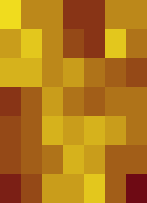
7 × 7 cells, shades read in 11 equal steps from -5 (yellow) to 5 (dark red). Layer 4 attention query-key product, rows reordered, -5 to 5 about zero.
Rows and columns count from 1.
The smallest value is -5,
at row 1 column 1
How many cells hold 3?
4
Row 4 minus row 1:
8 2 -1 -3 -2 1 1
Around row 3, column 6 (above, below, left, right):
-4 0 0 2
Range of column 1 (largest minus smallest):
9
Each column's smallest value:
-5 -4 -3 -3 -4 -4 -1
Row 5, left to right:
2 1 -3 -2 -3 -2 0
